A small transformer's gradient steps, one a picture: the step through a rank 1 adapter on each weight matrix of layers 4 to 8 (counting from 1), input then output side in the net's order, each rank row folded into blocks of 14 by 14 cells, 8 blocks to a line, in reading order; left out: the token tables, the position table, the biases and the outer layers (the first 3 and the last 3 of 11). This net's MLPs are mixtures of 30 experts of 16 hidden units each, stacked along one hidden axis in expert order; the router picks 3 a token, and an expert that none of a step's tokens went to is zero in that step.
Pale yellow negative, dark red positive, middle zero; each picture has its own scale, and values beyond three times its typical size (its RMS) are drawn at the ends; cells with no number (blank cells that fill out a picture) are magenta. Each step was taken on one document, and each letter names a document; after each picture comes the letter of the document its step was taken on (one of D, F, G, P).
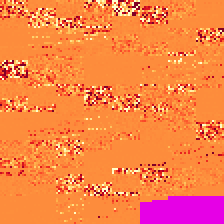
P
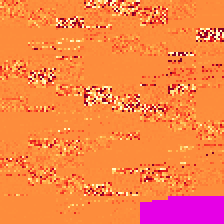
P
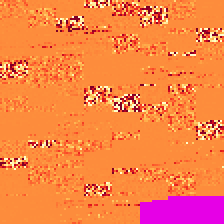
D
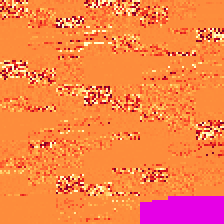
P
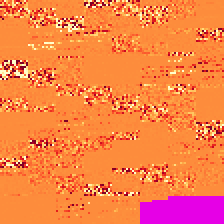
P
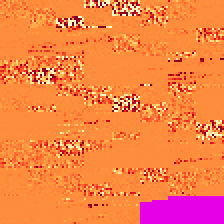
D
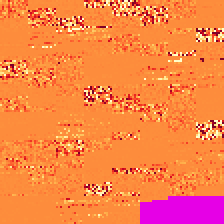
D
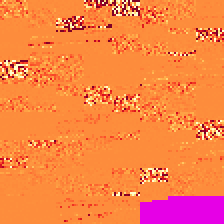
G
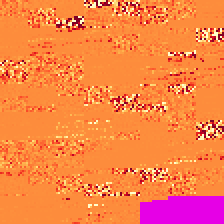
G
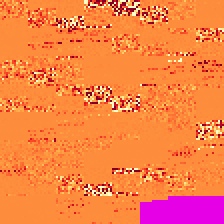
P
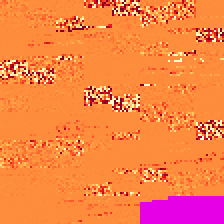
D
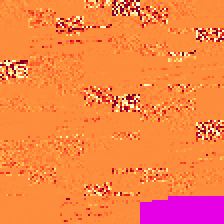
G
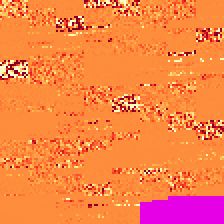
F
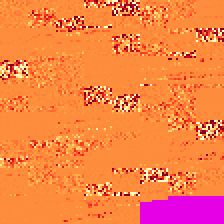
G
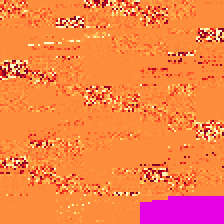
P
